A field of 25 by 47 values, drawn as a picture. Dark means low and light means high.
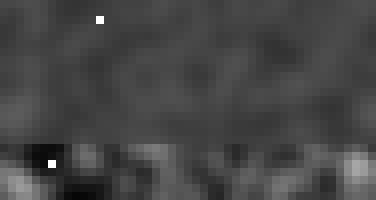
The halves do not mirror each other. The bottom right is the ninth with the highest average. A horizontal seam about 70% of the way down splits the table, and the top part is calmer. There are two isolated cells, each far higher than the cells round it.
